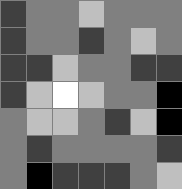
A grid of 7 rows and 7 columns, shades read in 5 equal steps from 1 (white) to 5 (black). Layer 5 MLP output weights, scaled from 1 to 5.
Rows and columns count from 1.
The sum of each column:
25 23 18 21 23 20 26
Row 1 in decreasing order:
4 3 3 3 3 3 2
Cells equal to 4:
14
